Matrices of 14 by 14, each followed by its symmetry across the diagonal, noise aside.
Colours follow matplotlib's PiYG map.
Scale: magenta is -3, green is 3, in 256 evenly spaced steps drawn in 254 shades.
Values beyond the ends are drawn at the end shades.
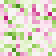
antisymmetric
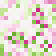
antisymmetric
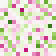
antisymmetric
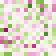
antisymmetric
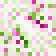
antisymmetric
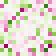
antisymmetric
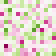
neither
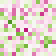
neither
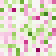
neither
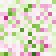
neither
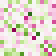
antisymmetric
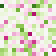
neither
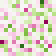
antisymmetric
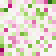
antisymmetric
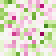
neither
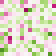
neither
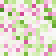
neither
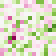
neither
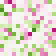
antisymmetric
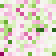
neither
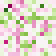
antisymmetric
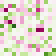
neither
